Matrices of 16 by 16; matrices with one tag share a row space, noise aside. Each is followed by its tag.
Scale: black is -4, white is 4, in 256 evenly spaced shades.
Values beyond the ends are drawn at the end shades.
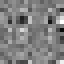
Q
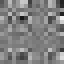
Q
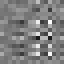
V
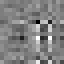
V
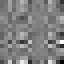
Q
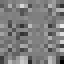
Q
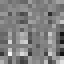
Q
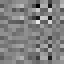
V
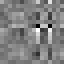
V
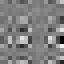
Q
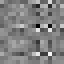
V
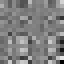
Q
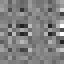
Q
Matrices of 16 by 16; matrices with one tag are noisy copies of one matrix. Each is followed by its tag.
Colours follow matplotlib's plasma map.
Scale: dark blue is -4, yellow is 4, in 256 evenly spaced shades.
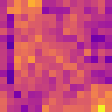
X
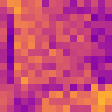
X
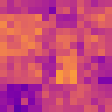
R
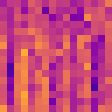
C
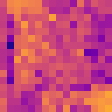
X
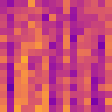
C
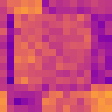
X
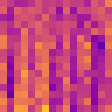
C
